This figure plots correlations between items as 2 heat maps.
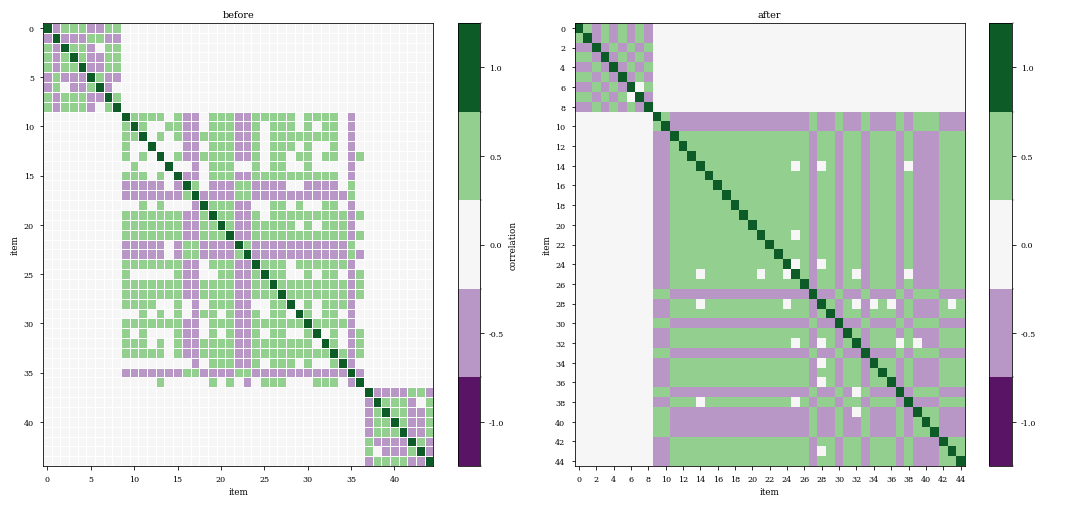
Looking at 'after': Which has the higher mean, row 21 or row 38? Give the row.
21
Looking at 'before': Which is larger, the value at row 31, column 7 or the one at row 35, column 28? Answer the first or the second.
the first
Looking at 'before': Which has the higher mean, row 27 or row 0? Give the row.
27
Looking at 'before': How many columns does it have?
45
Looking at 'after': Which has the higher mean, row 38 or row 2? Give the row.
38
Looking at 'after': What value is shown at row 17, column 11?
0.5
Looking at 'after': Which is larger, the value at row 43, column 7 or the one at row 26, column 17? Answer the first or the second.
the second
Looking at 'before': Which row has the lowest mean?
35
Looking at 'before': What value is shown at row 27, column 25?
0.5
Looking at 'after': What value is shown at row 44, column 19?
0.5
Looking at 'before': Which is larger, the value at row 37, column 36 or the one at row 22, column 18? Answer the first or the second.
the first
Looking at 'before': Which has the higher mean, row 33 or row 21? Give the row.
21
